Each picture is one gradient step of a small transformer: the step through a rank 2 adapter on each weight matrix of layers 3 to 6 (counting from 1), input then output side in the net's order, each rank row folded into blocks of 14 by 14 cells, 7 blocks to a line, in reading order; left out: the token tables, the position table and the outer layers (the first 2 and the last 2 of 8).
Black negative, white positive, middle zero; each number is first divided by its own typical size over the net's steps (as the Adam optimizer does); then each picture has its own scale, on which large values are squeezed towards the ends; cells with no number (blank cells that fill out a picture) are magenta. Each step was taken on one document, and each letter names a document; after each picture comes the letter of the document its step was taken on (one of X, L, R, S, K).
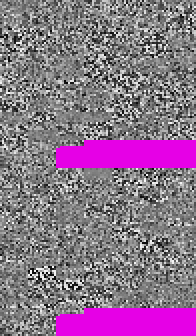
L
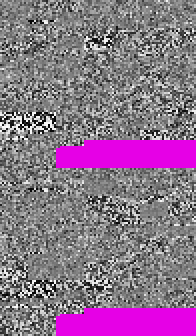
L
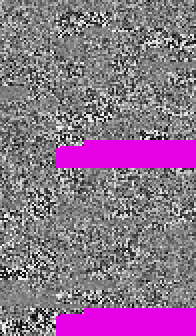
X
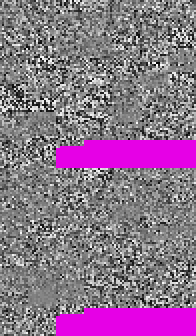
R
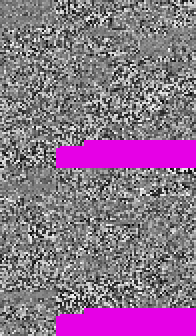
X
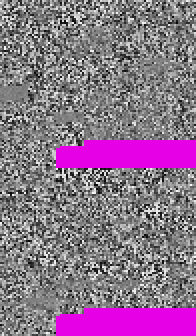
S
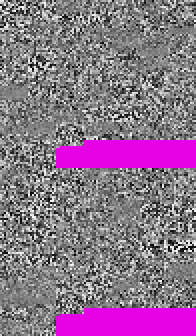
X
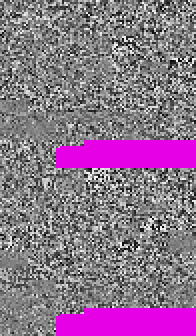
S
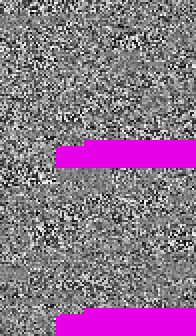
L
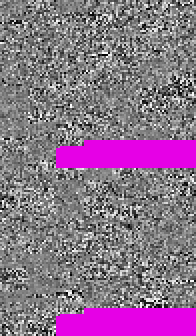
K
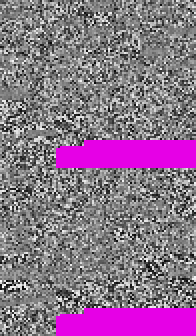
X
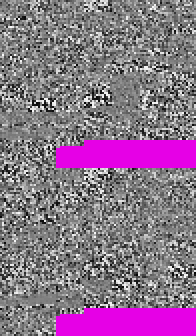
R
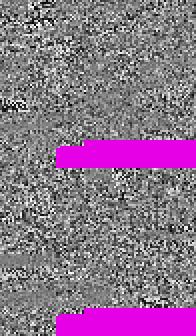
K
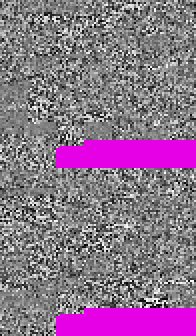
S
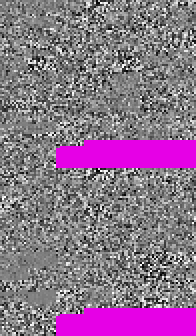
K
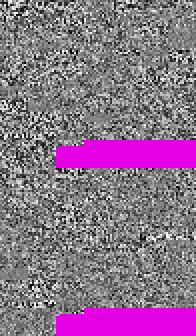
S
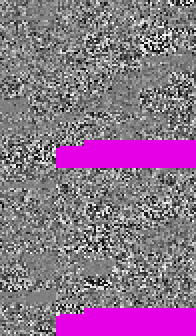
K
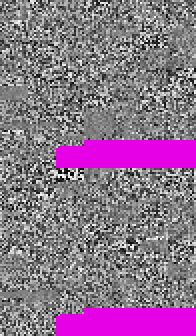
S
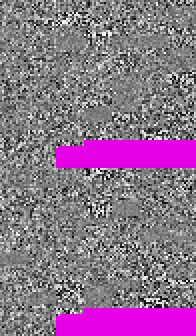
K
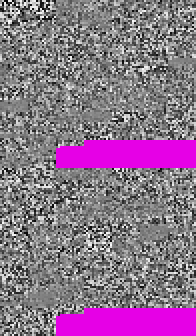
R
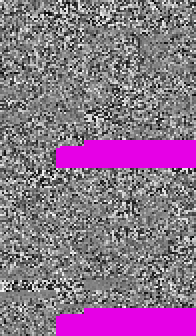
X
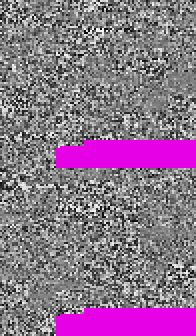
R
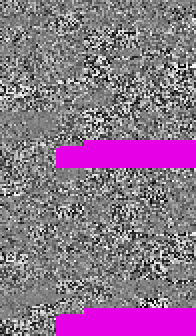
L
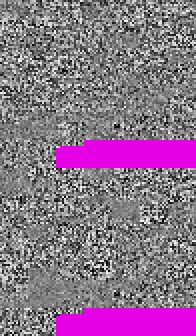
R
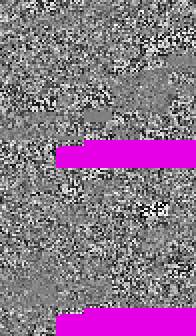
R
